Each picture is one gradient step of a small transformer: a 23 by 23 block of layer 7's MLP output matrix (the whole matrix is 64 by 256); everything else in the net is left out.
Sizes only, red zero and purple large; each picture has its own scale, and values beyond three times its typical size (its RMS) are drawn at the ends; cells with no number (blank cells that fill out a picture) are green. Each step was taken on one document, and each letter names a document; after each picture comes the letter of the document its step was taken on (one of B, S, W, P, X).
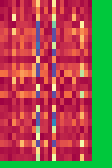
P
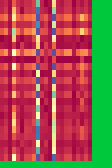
P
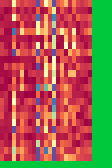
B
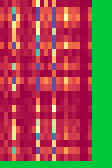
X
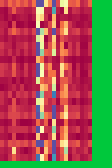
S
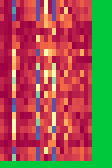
B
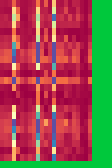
X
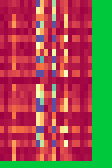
S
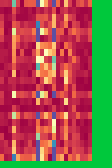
B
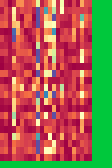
P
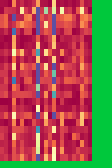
P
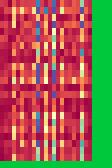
P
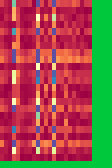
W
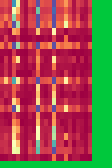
X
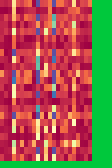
W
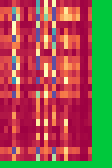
X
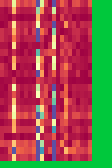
S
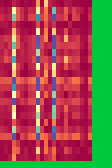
X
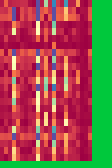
X
